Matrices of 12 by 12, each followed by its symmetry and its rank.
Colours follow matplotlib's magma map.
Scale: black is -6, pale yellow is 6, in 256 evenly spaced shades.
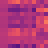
neither, rank two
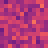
neither, full rank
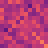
symmetric, full rank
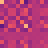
symmetric, rank two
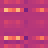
neither, rank one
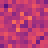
symmetric, full rank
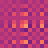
symmetric, rank one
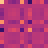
symmetric, rank one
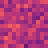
neither, full rank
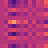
neither, rank one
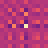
symmetric, rank two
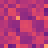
symmetric, rank two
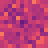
symmetric, full rank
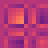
symmetric, rank one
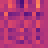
neither, rank two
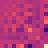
symmetric, rank two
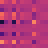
neither, rank one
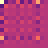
symmetric, rank one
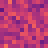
neither, full rank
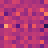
neither, rank two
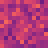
neither, full rank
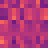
neither, rank two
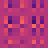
neither, rank one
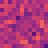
symmetric, full rank
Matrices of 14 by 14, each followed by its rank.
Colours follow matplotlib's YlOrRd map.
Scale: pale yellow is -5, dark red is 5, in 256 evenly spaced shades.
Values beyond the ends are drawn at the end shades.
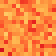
full rank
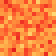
full rank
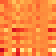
two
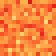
full rank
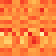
two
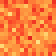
full rank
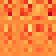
two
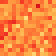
full rank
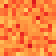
full rank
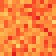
full rank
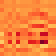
two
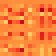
two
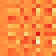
two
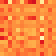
two
